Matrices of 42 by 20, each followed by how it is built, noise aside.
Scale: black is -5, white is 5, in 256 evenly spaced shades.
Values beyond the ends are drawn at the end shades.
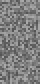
noise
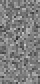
noise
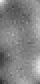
smooth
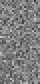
noise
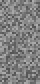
noise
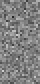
noise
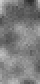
smooth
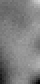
smooth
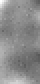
smooth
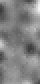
smooth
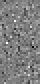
noise
